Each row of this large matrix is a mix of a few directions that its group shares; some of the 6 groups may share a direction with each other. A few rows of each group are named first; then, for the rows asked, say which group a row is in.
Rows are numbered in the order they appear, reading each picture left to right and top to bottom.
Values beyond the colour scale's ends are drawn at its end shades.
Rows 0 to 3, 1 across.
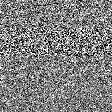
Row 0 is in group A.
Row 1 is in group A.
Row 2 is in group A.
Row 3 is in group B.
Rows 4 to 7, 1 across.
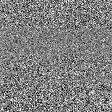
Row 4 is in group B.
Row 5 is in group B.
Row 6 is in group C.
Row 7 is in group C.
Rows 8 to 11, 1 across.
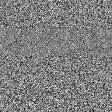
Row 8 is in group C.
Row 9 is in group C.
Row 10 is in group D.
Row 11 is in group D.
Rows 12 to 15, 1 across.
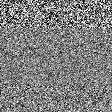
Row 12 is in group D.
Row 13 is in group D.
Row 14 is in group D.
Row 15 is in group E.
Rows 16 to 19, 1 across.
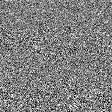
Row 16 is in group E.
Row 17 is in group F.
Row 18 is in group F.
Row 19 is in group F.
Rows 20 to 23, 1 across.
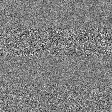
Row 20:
C
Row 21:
C
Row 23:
F
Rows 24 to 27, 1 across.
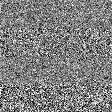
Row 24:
A
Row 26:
E
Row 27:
A
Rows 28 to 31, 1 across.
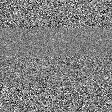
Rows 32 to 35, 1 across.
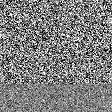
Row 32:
C
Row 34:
C
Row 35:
D
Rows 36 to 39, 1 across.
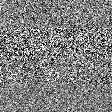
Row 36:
E
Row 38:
D
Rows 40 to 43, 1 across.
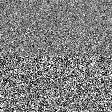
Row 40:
C
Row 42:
C
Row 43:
A
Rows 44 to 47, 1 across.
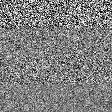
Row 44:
B
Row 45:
E
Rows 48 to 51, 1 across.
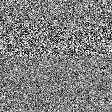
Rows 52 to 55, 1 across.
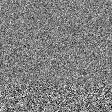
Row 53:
D
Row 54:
F
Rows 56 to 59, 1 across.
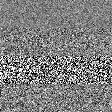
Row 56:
E
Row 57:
C
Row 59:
A
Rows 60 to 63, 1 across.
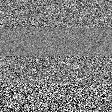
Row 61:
E
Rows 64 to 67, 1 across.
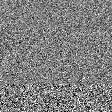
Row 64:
A
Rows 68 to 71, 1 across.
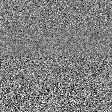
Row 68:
F
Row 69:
F
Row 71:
C
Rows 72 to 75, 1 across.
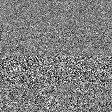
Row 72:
C
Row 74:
B
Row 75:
D
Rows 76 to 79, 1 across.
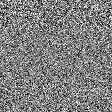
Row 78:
D
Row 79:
F
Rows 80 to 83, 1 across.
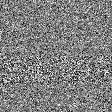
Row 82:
C
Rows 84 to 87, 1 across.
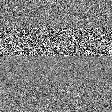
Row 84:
F
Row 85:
D
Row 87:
E
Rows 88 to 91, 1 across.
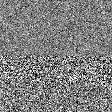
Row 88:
C
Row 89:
B
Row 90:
F
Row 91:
F
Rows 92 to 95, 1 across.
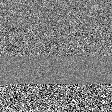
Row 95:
C
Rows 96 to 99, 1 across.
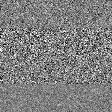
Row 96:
E
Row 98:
A
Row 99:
F
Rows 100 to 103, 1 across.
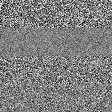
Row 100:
A
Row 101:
E
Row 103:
E
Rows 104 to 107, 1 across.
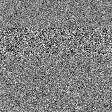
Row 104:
C
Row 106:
C
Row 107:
E
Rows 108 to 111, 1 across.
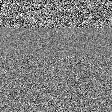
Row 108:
A
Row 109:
C
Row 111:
D
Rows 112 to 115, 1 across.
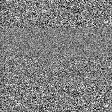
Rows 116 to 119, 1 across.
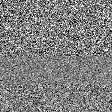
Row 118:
A
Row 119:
F
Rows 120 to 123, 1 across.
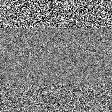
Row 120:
C
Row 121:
B
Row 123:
D
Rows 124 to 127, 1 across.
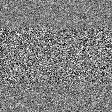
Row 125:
A
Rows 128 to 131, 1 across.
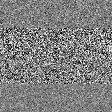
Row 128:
A
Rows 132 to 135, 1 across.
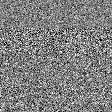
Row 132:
C
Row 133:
B
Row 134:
F
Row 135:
A
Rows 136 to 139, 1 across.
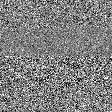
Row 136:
F
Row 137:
A
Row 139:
B
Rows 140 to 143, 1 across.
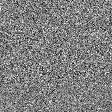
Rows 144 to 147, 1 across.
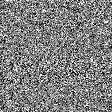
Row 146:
C
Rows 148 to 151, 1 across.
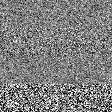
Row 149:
B
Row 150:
B
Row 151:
D
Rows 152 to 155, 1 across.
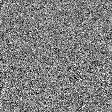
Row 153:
B
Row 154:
F
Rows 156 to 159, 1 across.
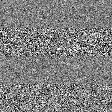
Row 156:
C
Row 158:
E
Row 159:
C
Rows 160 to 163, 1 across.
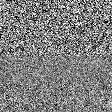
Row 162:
F
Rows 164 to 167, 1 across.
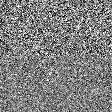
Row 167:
F
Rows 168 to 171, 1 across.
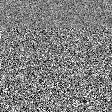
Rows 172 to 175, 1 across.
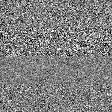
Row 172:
A
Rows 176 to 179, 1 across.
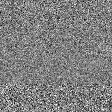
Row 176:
D
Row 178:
F
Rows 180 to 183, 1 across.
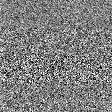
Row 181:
A
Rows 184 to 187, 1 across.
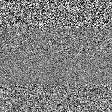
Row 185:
A
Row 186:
B
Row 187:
F
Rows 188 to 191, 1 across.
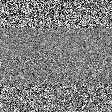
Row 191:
A
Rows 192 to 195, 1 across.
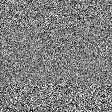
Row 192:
D
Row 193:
D
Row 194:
F
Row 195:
C
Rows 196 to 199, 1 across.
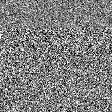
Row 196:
B
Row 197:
E
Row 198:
F
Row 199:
F
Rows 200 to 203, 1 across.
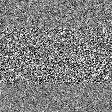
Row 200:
A
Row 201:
D
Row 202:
E
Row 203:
E
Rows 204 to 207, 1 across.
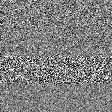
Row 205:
A
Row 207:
F
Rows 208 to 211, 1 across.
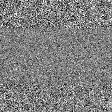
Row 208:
C
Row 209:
D
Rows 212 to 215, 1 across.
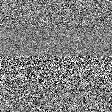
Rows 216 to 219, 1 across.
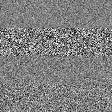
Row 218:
D
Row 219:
F
